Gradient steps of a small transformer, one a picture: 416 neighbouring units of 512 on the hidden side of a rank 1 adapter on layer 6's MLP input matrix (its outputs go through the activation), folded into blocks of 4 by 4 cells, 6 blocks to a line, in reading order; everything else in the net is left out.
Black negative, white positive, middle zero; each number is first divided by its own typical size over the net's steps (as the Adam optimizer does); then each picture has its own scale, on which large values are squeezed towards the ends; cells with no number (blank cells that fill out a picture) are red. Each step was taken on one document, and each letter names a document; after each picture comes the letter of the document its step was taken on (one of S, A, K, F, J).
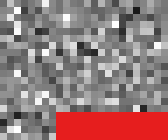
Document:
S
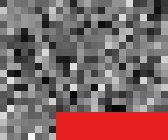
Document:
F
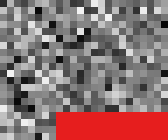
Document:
F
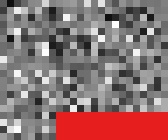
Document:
S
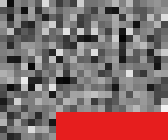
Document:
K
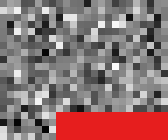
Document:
S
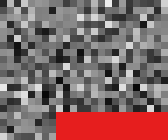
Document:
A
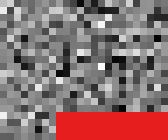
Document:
F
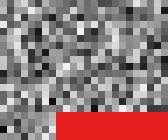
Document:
A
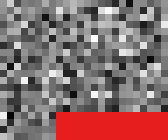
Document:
K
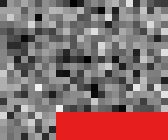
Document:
F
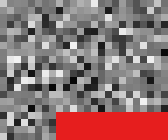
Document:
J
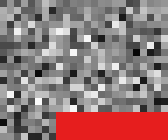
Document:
S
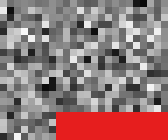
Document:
A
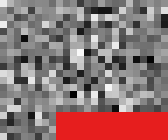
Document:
F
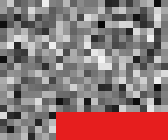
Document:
A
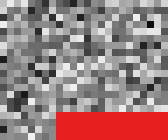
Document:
A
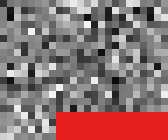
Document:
J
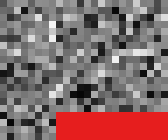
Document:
J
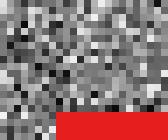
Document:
A
